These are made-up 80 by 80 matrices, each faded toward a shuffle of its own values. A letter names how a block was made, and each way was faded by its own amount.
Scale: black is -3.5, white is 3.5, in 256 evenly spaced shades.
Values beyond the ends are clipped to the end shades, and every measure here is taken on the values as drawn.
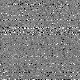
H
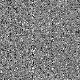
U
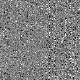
U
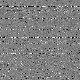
H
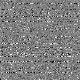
H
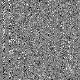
U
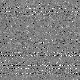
H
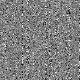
U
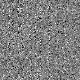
U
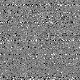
H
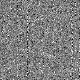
U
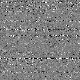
H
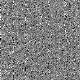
U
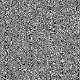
U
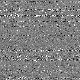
H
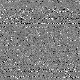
H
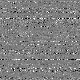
H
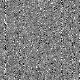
U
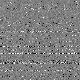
H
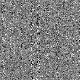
U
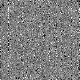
U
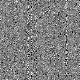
U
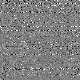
H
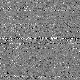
H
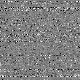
H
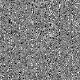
U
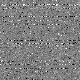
H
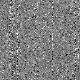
U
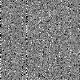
U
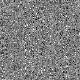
U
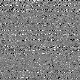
H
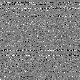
H
